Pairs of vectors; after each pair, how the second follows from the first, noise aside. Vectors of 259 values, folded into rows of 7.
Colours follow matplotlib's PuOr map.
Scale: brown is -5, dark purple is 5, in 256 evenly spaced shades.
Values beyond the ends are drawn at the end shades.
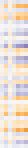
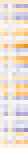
negated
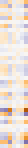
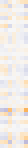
shrunk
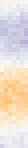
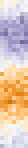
scaled up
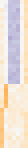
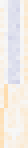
shrunk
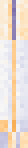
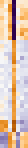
scaled up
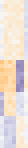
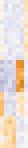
negated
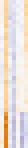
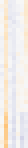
shrunk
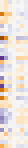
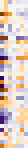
scaled up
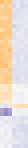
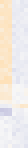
shrunk
